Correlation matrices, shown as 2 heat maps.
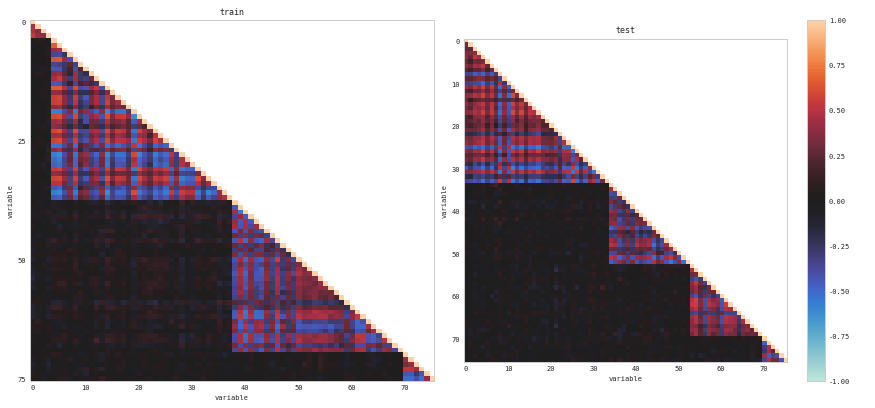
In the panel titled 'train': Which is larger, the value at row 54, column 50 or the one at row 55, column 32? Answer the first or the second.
the first
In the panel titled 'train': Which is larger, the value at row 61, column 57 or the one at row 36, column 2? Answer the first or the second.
the first
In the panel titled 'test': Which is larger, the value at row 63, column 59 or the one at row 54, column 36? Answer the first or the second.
the first
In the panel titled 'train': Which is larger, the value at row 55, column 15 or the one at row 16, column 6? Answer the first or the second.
the second
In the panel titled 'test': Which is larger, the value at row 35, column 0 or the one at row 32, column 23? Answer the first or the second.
the first
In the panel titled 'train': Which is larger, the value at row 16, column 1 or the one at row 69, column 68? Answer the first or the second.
the first
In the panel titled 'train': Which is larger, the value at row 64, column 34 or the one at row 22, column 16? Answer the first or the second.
the second
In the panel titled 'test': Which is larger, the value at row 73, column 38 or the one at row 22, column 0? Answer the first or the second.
the first
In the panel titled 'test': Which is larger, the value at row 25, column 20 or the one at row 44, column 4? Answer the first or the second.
the second
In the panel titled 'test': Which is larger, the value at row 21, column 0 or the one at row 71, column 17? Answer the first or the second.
the first
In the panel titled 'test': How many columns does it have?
76
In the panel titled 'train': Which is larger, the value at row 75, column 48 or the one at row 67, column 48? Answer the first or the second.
the second
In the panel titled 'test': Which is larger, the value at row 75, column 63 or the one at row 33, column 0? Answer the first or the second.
the first
